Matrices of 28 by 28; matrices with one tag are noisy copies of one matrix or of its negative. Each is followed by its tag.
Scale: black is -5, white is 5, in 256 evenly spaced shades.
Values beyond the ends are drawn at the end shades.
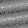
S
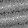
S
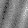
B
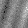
B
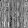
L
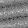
S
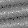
S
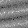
S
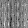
L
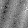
B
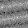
S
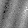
B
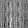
L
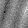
B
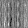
L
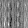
L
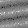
S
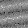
S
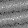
S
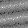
S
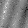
B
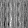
L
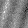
B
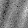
B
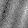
B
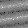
S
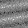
S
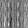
L
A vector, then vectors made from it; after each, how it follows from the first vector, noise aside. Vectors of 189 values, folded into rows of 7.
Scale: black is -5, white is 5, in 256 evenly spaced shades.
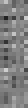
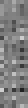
reversed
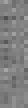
shrunk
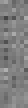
shrunk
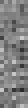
reversed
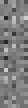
sign-scrambled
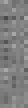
shrunk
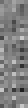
reversed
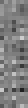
reversed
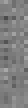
shrunk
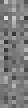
sign-scrambled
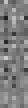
sign-scrambled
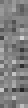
reversed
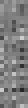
reversed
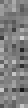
reversed
